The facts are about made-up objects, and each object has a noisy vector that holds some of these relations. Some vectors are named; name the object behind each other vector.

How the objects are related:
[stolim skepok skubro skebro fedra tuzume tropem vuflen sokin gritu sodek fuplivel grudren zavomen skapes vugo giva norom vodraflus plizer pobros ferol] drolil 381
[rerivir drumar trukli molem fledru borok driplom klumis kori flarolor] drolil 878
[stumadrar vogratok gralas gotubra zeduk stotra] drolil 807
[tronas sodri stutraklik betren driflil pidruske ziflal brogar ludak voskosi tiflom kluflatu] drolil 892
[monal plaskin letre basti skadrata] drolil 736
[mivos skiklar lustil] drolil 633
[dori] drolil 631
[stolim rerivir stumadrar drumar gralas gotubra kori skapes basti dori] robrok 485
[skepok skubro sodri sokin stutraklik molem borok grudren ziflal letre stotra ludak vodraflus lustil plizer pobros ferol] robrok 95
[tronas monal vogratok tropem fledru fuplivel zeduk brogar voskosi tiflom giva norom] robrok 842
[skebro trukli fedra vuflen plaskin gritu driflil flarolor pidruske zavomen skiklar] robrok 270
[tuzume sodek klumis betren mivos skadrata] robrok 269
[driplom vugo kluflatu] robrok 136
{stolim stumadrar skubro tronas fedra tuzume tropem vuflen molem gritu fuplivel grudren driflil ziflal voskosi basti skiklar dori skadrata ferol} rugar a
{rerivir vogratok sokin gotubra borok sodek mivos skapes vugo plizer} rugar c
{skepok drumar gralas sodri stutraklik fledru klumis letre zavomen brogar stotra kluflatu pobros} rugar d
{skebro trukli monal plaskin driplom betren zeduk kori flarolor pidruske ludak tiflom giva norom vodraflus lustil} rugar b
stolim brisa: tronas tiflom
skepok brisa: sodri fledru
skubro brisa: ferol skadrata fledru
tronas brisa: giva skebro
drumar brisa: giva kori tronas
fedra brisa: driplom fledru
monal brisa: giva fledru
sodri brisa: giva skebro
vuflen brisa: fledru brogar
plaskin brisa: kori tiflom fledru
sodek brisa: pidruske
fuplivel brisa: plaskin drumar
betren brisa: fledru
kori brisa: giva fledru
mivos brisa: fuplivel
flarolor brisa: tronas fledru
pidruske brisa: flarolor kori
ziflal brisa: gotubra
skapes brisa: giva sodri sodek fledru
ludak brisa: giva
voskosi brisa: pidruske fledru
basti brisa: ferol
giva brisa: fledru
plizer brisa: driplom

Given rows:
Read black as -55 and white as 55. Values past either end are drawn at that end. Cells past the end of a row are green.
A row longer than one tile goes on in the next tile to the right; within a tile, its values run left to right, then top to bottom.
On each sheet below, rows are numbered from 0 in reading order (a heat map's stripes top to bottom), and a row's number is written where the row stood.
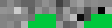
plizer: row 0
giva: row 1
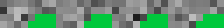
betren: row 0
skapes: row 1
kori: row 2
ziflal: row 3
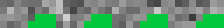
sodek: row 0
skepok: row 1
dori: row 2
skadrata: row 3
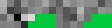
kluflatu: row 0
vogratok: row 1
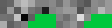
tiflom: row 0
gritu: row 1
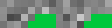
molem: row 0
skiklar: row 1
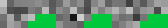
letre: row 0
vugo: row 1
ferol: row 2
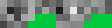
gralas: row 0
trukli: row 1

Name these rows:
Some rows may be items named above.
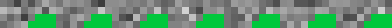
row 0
ferol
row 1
dori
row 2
molem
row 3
sokin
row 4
rerivir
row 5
skubro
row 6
molem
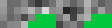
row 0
basti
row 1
gralas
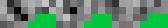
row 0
fledru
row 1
drumar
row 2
norom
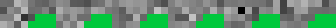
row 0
monal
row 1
skubro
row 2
rerivir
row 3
borok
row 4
fuplivel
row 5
zeduk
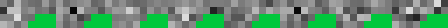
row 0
plaskin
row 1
tronas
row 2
plizer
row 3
ludak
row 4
stumadrar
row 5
tronas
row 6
pobros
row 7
driplom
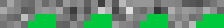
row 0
grudren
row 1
tropem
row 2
lustil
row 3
skubro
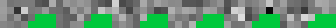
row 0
voskosi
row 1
rerivir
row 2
sodri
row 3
skubro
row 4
skebro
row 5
zavomen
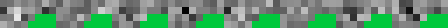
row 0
pidruske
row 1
tuzume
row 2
stotra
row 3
tronas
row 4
flarolor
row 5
mivos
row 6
klumis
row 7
brogar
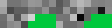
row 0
stutraklik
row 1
tiflom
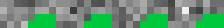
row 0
skubro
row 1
stolim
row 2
gotubra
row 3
vodraflus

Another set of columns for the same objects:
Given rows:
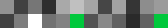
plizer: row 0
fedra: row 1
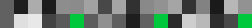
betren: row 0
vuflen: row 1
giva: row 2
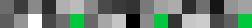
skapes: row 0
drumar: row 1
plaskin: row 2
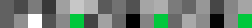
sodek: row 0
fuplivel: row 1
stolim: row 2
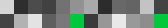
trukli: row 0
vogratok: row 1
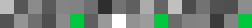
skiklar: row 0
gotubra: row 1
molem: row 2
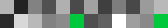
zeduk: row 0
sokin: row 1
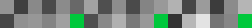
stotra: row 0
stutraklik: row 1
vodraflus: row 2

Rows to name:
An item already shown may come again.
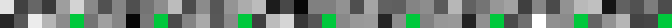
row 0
vugo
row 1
basti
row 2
zavomen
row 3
flarolor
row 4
skadrata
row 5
tuzume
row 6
sokin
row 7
fledru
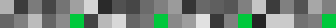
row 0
letre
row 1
trukli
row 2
klumis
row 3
tiflom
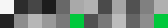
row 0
driplom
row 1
pobros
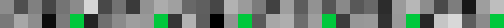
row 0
basti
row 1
kluflatu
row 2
tronas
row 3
gralas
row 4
sodri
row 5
ludak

